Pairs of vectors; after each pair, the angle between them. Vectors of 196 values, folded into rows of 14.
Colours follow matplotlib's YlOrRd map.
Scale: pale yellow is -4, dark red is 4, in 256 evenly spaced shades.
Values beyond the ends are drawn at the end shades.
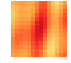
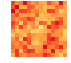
partly opposed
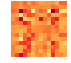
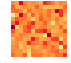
orthogonal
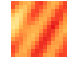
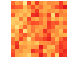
partly aligned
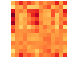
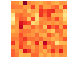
partly opposed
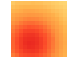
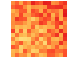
partly opposed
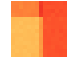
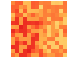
partly opposed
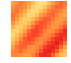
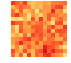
partly aligned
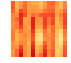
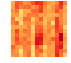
nearly opposite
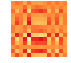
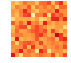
orthogonal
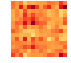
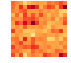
nearly parallel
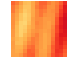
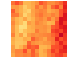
nearly parallel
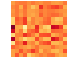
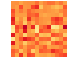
nearly opposite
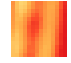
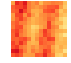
nearly opposite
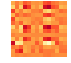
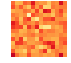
partly opposed
